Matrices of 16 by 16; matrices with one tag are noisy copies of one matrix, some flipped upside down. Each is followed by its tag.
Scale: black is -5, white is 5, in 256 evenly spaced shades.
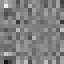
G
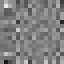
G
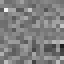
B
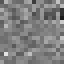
B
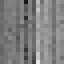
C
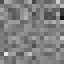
B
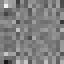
G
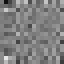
G
